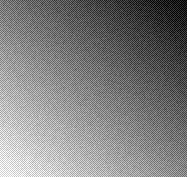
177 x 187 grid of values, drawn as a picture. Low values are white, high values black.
Ninth with the lowest average: bottom left. Histogram: bell-shaped. Odd rows or columns: none. Slope: up to the top right. Grain: checkered. Ninth with the highest average: top right.
